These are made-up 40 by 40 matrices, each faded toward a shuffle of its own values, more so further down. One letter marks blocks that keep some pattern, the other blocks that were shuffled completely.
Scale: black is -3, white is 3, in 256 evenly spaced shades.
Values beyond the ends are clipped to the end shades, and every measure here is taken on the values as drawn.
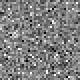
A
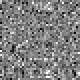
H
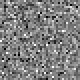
A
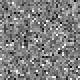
A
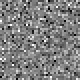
A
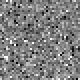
A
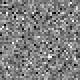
H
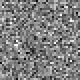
A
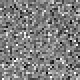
A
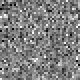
H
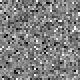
A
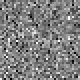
H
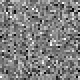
H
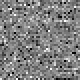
H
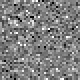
H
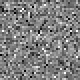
A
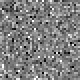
A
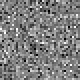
H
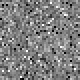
A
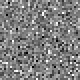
A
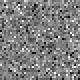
A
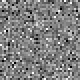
H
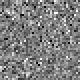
A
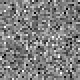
A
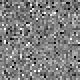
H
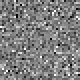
A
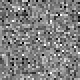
H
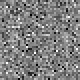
H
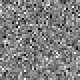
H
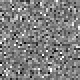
H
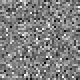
H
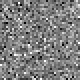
H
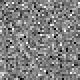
H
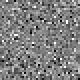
H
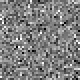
A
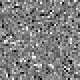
A
